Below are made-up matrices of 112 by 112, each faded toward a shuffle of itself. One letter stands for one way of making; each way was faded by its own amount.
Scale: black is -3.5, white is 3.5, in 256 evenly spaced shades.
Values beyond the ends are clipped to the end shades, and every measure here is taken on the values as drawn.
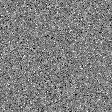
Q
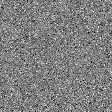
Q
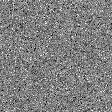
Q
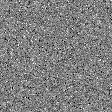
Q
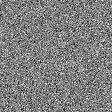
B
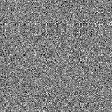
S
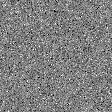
Q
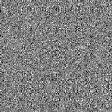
S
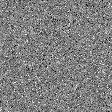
Q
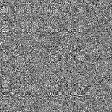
S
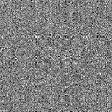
S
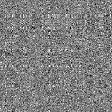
S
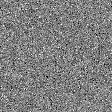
B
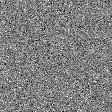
Q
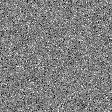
Q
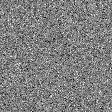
B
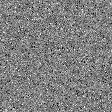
Q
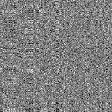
S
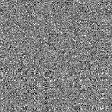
S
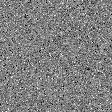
Q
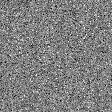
B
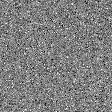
Q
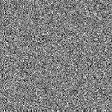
S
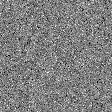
B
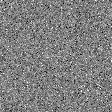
Q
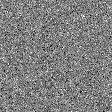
B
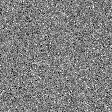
B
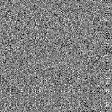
S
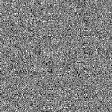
S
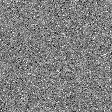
B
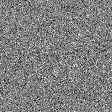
Q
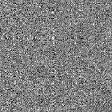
S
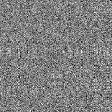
S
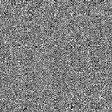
S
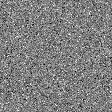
B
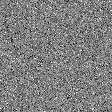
Q
